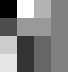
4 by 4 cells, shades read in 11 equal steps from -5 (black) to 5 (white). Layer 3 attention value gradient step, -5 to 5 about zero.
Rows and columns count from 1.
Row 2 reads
-2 1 1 0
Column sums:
0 0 1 0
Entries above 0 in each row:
2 2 1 1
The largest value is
5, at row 1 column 2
